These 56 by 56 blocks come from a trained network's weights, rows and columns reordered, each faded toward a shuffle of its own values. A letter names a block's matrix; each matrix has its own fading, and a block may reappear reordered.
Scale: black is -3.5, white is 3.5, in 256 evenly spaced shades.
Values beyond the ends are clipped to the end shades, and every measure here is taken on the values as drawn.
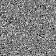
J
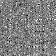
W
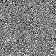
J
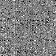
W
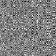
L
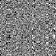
L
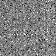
W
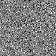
J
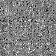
W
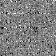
W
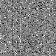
W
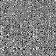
W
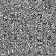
J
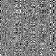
L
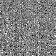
W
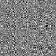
L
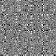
L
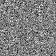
J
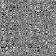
L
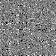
W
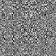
L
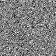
J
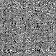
W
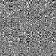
L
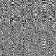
L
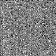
W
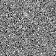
J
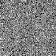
J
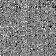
W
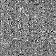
W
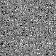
W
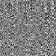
L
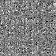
W
